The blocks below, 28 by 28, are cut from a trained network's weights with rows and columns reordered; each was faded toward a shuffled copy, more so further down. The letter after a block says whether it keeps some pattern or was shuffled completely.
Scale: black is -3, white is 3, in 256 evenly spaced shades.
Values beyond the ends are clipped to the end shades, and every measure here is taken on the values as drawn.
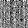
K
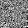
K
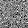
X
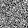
X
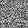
K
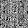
K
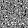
X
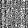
K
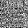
K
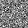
X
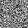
K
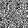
K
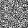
K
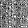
K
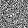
X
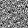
K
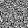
K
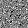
X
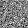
X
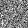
X
